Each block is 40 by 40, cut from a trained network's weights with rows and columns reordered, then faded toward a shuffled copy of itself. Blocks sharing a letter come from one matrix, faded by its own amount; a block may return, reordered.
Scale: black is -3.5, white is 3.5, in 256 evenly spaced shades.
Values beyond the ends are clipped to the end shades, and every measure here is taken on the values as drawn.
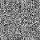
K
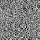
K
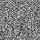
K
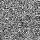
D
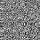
K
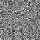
K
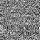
K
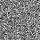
D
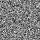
D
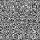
K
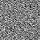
K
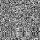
K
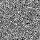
D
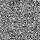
D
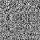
K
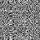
K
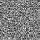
K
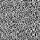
K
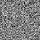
K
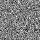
D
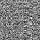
K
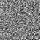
K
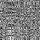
K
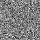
D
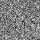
D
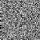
K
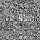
K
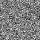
D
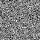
D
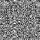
K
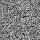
D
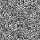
K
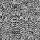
K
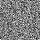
D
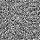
K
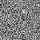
K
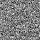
D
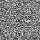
K
